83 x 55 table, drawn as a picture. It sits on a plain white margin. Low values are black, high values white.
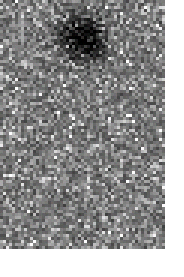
Stripes: none. Mirror symmetry: none. Slope: none. Dips: one, in the top middle. Ninth with the lowest average: top middle. Average level on the scale: 50%.
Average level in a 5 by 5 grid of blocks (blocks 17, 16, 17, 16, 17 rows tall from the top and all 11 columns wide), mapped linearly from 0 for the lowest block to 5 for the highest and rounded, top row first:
54045 | 54344 | 54554 | 55555 | 54455
